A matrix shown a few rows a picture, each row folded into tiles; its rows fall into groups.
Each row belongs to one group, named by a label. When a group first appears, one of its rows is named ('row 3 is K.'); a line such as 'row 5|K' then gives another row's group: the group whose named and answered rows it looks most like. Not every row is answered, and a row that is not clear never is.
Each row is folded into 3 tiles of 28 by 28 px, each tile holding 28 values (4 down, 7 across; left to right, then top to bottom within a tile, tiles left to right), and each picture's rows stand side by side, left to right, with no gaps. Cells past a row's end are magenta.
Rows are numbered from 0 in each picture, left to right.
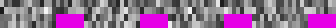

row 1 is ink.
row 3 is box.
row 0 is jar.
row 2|box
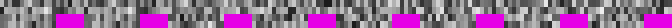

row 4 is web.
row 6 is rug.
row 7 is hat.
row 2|box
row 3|hat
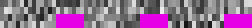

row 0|hat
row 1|jar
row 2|web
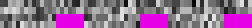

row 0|hat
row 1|ink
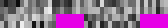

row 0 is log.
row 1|web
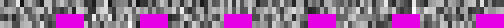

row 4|jar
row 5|hat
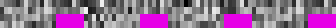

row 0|ink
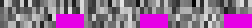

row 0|web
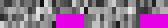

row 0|ink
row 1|jar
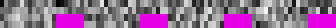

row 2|ink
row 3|hat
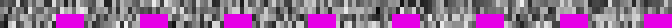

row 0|web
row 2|web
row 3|web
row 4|hat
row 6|box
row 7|log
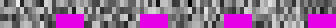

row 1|web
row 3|hat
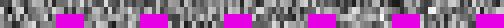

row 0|box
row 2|web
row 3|hat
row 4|rug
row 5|hat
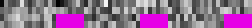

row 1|web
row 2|box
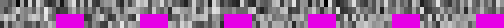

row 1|web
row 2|ink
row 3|log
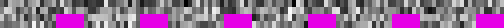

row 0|hat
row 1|log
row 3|ink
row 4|rug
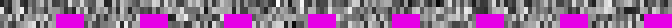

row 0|rug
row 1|rug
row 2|web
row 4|hat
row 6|rug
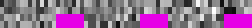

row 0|log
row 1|web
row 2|jar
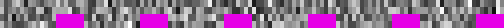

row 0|box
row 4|box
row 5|jar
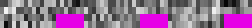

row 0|hat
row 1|box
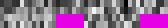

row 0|log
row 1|hat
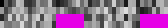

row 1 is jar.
